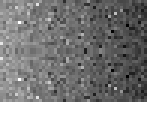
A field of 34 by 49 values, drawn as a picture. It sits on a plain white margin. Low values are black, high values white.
Fine speckle covers the field. It is mirror symmetric from top to bottom. The field climbs toward the left. No single row or column stands out from its neighbours. There are no regular stripes.
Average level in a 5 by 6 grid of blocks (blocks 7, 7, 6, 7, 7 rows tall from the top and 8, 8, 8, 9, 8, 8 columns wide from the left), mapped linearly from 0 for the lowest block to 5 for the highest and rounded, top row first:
543210 | 543210 | 543210 | 543210 | 543210
